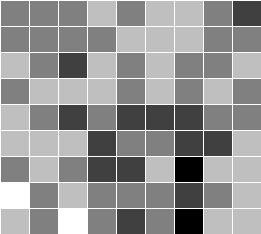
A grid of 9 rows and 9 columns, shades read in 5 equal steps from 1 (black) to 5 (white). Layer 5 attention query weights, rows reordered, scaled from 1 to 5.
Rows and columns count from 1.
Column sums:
33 30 30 28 25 31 22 29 31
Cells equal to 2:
13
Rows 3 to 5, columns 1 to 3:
4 3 2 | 3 4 4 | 4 3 2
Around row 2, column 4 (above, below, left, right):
4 4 3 4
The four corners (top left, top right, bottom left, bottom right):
3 2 4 4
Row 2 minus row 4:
0 -1 -1 -1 1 0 1 -1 0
